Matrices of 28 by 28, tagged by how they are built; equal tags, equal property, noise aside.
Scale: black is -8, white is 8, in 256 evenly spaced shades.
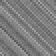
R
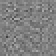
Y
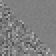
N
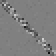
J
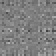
Y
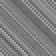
R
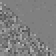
N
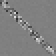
J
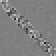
J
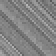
R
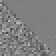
N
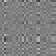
Y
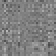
Y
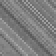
R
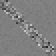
J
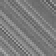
R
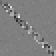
J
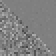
N
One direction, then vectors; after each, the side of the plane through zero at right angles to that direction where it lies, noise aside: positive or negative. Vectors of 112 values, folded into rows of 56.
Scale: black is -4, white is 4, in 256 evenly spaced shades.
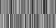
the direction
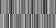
positive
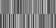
negative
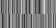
negative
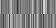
negative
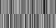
positive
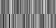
negative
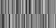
negative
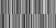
negative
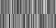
negative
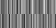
negative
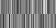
negative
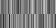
negative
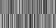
positive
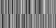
negative
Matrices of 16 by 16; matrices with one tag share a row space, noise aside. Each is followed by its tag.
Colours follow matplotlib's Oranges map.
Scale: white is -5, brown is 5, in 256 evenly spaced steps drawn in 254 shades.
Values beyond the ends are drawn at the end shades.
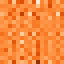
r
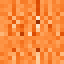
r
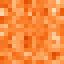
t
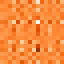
r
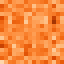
t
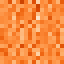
r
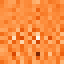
r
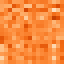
t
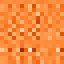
r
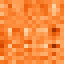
t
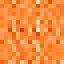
r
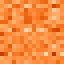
t
